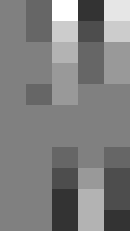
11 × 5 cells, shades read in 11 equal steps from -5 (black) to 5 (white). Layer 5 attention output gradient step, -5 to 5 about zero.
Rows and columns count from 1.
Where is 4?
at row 1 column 5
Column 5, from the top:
4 3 1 1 0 0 0 -1 -2 -2 -3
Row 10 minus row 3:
0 0 -5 3 -3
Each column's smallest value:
0 -1 -3 -3 -3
